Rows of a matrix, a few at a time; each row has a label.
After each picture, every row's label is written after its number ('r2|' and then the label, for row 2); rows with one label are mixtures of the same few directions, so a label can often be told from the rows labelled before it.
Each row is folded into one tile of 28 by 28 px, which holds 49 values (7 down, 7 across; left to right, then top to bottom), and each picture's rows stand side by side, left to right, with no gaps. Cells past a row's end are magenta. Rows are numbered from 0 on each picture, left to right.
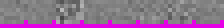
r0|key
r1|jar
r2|jar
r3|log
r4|key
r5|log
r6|log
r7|key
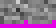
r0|key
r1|key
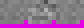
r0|log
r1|key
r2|log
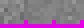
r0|jar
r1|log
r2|key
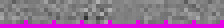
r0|log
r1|key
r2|log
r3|log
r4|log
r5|jar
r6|key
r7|log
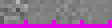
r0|key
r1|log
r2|log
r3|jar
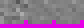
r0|key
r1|key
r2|key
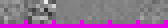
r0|jar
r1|key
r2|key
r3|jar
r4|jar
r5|log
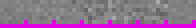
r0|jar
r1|log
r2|key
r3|jar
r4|log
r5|key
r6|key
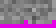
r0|log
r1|jar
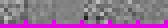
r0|jar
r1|jar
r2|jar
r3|log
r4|key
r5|log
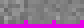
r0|jar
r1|key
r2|log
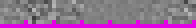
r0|key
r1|jar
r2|key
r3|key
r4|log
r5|log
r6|key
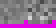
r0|jar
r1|log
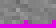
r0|key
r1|key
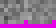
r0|jar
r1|log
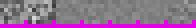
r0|jar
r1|jar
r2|key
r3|jar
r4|jar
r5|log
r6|key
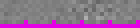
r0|log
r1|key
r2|key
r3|log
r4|log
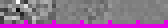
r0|key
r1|jar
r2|log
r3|jar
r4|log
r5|key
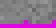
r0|log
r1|jar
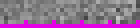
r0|jar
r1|log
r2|jar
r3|log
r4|jar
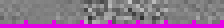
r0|log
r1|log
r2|log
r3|jar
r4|key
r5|log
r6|key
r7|log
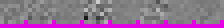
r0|jar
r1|log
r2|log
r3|log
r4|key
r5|key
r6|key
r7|jar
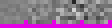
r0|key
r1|jar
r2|key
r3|log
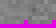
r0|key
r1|key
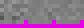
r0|log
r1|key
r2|log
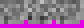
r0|jar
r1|log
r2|jar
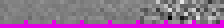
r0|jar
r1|log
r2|log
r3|key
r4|log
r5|key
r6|log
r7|log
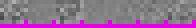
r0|log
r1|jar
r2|jar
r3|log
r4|key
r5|log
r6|log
